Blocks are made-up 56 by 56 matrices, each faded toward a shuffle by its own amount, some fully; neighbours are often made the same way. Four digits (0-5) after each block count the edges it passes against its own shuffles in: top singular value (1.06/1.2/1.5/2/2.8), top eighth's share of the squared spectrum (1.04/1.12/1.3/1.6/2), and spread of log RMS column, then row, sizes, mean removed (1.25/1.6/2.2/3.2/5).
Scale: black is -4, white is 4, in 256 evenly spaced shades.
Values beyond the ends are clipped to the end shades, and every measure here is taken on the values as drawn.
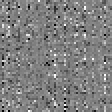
2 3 3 2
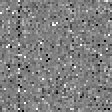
2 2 1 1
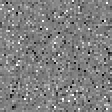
0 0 1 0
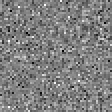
2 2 0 0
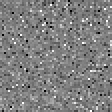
0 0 0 0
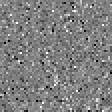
2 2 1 0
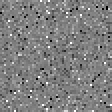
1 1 0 0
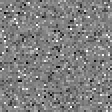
2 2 0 1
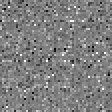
3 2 1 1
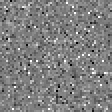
0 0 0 0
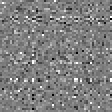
4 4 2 2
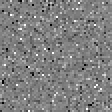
0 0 0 0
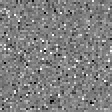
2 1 0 0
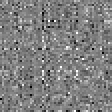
4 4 2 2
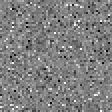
2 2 1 0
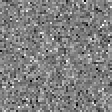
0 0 0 0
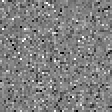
0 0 0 0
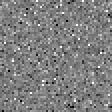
0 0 0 0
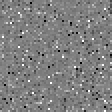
0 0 0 0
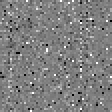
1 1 1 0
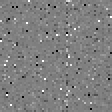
1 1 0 0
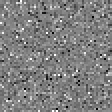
2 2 0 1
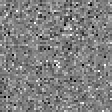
3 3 1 1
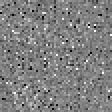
0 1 1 0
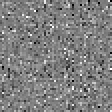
1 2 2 0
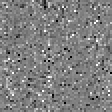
1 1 1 0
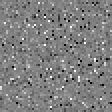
0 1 0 1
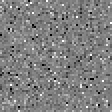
1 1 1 0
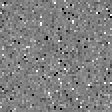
0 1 0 0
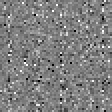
2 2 2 1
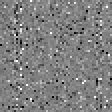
1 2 1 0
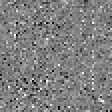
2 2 2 1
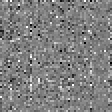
1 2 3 1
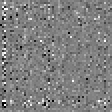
2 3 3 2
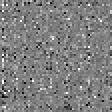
2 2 2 1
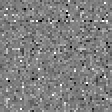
2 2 1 1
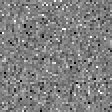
1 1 0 0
